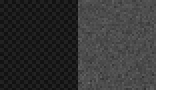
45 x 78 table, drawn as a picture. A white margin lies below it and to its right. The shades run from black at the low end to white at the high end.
It is made of 1 by 2 panels. Panel 1,1: very low, checkered, faint in contrast. Panel 1,2: low, fine-grained, faint in contrast.
